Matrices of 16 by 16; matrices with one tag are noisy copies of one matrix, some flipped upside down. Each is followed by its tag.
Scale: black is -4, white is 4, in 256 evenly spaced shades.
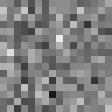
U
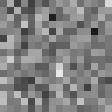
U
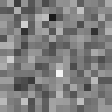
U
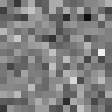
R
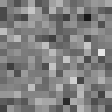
R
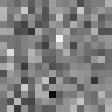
U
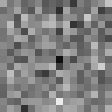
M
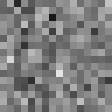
U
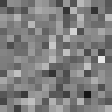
R
